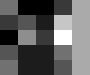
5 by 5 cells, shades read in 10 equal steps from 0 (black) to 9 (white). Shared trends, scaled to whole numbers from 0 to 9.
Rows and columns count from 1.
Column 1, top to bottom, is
4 2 0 3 4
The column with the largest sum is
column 5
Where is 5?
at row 3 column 2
